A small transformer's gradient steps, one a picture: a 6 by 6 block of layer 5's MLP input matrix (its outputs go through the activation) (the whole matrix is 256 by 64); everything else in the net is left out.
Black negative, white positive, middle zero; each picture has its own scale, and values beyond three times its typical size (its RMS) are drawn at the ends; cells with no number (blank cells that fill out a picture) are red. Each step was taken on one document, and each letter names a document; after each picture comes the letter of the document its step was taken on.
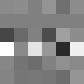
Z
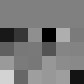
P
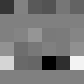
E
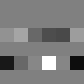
E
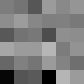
Z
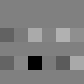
E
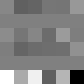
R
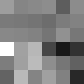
Z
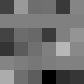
R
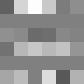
R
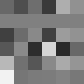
Z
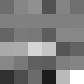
Z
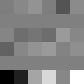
R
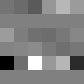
E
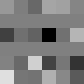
P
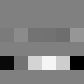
E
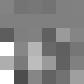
Z
